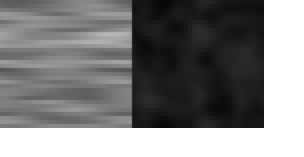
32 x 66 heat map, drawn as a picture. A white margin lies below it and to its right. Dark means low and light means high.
The table splits into one row of 2 panels. Panel 1,1: middling, streaked across. Panel 1,2: very low, blotchy, faint in contrast.
